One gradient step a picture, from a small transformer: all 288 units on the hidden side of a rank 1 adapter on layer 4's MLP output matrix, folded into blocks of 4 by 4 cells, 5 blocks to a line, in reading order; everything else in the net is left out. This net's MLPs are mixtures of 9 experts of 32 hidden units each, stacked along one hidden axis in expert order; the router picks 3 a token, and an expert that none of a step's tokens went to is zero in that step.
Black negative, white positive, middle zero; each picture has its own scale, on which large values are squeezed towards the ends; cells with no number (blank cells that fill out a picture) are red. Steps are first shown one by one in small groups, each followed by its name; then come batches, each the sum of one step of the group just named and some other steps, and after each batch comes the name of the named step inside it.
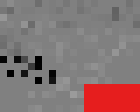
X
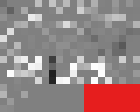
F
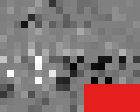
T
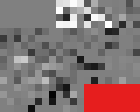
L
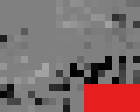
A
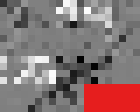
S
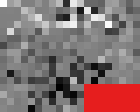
L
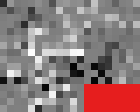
T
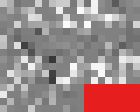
F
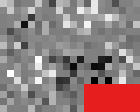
T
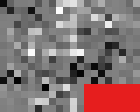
L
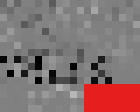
X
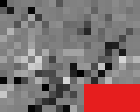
F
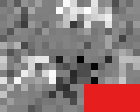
S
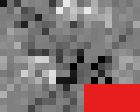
S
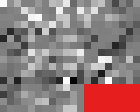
F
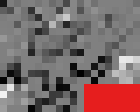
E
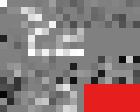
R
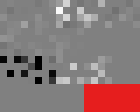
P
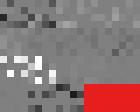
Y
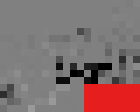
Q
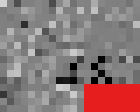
R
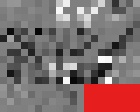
Q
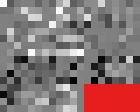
R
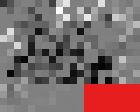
Q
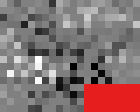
Y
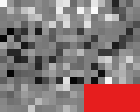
R
